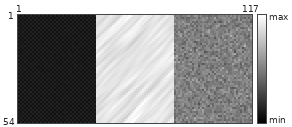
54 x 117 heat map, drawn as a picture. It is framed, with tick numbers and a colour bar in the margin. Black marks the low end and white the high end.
The table splits into one row of 3 panels. Panel 1,1: very low, checkered, faint in contrast. Panel 1,2: very high, slanting up to the right, faint in contrast. Panel 1,3: middling, fine-grained.
